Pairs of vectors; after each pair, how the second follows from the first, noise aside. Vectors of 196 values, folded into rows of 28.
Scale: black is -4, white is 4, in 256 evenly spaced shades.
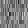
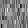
wrapped around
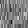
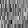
copied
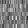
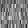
wrapped around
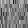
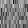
copied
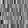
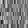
copied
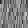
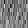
wrapped around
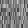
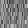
wrapped around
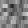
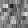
copied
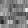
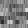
copied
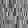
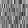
wrapped around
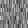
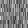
copied
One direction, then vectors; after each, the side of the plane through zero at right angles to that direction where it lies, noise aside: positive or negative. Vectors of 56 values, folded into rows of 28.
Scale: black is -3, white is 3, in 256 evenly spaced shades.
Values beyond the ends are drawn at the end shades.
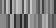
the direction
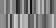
negative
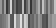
negative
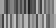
negative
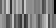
positive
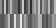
negative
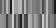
positive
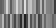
positive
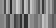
positive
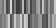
negative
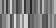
negative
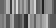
positive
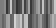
negative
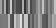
negative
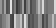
negative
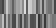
positive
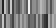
negative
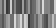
negative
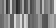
negative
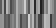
positive
